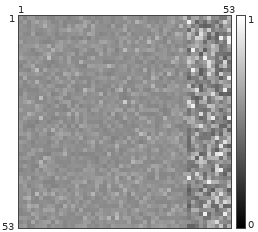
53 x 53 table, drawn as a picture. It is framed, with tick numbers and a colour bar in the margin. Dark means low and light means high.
Mirror symmetry: none. Seam: vertical, 80% of the way across, the left part calmer. Slope: none. Average level on the scale: 60%. Histogram: skewed, a long tail of high values. Stripes: none. Grain: fine.
